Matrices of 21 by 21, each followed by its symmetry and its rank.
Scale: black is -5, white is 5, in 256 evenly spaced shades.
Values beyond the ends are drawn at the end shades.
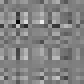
neither, rank two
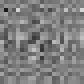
neither, rank three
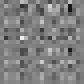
neither, rank two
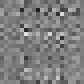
neither, rank three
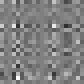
neither, rank two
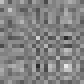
symmetric, rank three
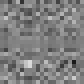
neither, rank three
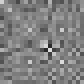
symmetric, rank three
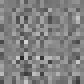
neither, rank three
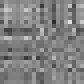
neither, rank three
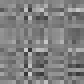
neither, rank two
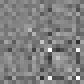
symmetric, rank three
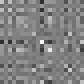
symmetric, rank three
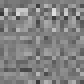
neither, rank three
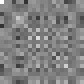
symmetric, rank three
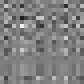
neither, rank two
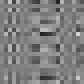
neither, rank two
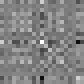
symmetric, rank three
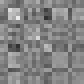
symmetric, rank three
